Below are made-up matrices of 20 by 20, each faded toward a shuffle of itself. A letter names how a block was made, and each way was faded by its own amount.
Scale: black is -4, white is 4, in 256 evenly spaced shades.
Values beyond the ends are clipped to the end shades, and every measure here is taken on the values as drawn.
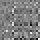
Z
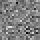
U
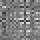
Z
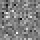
U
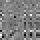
Z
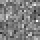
U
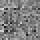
U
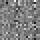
U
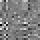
Z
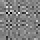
Z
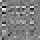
Z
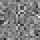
U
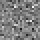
U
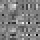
Z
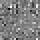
U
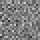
U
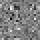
U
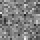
U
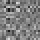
Z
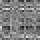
Z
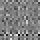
Z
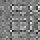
Z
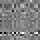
Z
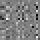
Z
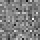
U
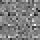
U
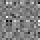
Z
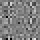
Z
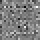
U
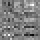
Z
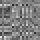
Z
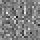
U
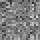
U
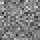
U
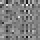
Z
